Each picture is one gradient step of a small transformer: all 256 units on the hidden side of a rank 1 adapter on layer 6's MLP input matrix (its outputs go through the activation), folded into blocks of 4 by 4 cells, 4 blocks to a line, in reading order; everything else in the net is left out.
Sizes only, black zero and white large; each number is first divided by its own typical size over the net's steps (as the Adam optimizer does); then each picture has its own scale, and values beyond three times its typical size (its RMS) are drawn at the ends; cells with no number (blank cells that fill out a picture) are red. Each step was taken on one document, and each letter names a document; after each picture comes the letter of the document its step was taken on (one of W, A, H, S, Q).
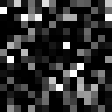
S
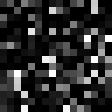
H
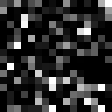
S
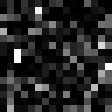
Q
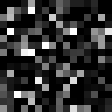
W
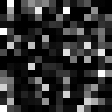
Q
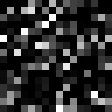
W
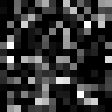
S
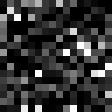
Q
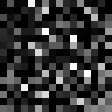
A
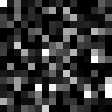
H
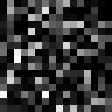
W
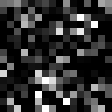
S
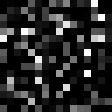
W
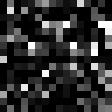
A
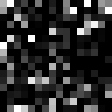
S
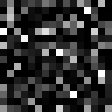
A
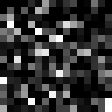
A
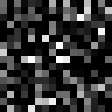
S
